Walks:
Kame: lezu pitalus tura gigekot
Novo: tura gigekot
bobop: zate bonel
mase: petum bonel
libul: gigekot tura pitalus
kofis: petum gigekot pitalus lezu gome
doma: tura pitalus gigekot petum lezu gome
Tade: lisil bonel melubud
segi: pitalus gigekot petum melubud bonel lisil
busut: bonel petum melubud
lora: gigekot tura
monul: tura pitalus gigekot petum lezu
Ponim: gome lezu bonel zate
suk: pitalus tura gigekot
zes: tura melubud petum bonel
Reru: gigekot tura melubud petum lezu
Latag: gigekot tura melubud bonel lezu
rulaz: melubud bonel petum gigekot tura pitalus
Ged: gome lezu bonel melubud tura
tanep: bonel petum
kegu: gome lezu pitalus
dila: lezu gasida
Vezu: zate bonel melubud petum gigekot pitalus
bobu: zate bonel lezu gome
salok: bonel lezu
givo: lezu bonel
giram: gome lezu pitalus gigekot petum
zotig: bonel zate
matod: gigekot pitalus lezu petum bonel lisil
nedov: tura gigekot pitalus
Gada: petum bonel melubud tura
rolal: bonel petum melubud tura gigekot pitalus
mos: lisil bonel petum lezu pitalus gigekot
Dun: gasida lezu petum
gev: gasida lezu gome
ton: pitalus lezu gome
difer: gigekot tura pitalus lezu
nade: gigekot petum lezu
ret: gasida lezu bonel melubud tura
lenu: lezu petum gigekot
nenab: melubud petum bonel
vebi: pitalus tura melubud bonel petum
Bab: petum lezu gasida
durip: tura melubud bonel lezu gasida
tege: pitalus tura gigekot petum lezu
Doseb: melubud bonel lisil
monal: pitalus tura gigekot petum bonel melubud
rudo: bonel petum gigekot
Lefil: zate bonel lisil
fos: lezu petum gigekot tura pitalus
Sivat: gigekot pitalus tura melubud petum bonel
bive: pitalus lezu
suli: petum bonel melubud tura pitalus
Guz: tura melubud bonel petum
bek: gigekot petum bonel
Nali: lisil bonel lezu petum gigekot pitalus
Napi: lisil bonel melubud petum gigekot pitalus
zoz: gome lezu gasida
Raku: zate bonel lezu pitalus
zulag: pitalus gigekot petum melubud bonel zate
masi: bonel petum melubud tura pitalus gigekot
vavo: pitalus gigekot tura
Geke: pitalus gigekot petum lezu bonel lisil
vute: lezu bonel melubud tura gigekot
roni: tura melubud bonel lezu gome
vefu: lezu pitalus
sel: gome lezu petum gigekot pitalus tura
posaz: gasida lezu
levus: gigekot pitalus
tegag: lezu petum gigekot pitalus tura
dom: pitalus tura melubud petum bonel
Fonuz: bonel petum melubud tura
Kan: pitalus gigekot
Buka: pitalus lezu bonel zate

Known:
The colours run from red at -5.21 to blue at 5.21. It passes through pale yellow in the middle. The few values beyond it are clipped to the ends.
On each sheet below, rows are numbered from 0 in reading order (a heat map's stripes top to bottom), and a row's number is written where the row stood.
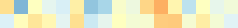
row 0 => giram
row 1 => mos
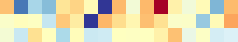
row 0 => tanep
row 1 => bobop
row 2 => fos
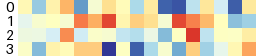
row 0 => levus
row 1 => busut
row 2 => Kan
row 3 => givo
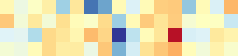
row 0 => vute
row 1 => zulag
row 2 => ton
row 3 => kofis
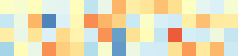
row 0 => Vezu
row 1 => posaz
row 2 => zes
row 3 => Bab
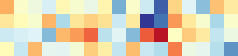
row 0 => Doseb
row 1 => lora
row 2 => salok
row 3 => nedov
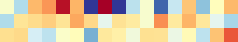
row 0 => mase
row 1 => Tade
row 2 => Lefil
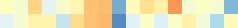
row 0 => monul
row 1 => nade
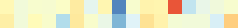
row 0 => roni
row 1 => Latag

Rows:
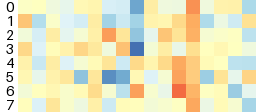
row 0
durip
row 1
Guz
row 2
tege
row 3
Buka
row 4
rolal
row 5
Kame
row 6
rudo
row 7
sel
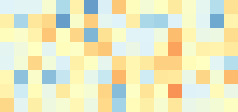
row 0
Raku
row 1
libul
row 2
Gada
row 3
gev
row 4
Napi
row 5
Dun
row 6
dom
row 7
Sivat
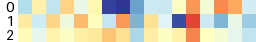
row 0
dila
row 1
nenab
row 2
monal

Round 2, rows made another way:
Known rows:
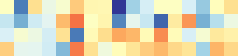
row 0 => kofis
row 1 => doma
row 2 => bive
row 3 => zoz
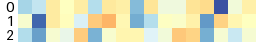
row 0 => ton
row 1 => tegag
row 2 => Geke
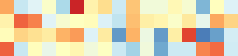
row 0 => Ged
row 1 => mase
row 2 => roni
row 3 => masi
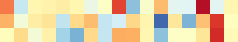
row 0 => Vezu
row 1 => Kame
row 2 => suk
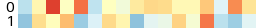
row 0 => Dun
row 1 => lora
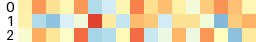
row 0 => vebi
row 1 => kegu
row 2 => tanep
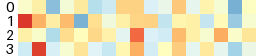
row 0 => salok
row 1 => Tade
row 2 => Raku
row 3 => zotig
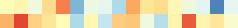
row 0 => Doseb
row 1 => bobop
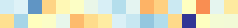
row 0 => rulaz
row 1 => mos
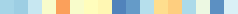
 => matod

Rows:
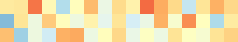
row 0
dila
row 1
levus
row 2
giram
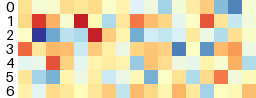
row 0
bobu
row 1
Guz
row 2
sel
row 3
vute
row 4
ret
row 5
rolal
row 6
vefu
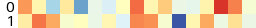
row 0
monal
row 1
Novo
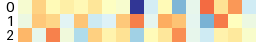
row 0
Sivat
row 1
zulag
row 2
Gada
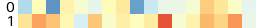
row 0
difer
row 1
durip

